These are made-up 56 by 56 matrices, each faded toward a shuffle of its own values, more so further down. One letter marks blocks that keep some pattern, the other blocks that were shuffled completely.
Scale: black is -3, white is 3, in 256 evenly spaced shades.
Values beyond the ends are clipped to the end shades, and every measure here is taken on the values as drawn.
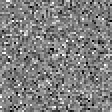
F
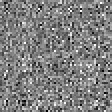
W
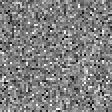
F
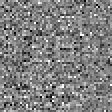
W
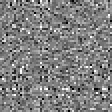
W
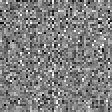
W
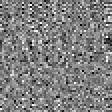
W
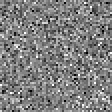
F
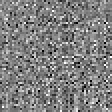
W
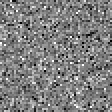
F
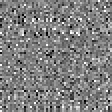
W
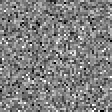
F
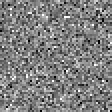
F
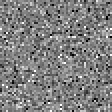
F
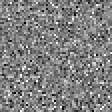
F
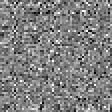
W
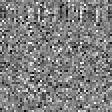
W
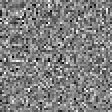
W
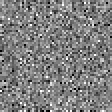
W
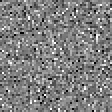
F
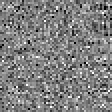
W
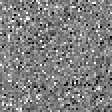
F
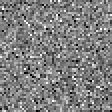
F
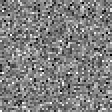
F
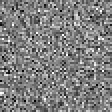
W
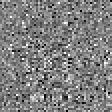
W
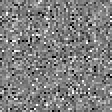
W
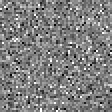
F
